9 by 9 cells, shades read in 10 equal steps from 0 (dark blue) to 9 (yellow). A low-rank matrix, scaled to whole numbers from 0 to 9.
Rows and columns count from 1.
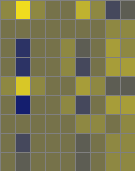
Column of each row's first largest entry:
2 8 8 8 2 8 6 8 8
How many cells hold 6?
6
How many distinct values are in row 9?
3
